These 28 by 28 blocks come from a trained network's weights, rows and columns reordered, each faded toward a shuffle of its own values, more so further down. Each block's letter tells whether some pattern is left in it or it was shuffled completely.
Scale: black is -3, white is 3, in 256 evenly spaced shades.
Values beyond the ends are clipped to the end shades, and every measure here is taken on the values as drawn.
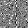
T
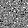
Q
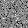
Q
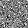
Q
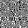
T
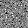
Q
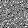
Q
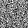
Q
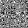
T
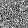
Q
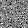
Q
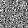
T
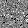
Q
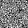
Q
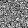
Q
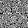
T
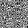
T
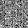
T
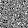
Q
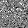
Q
